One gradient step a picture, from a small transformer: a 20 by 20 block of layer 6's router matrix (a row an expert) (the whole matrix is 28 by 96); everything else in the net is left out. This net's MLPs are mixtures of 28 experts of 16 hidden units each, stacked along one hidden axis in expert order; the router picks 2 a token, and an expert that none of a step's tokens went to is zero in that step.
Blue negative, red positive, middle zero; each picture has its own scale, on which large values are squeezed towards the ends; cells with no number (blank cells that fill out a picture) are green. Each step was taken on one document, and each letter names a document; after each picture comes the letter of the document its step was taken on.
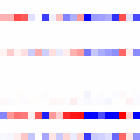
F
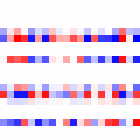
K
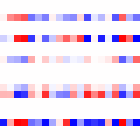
K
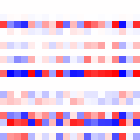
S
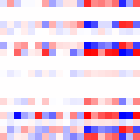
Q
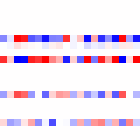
K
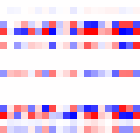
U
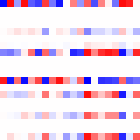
Q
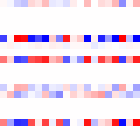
K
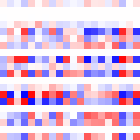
S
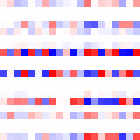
F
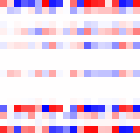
U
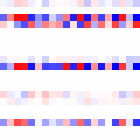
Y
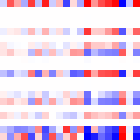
Q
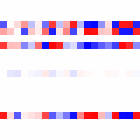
U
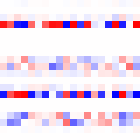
Y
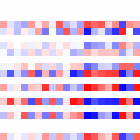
Q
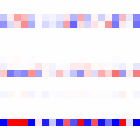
Y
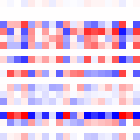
S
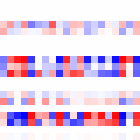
S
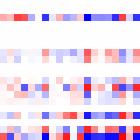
F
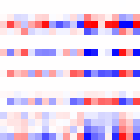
F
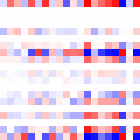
Q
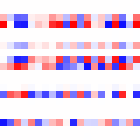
Y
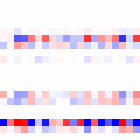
K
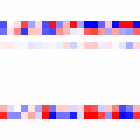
U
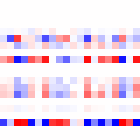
K
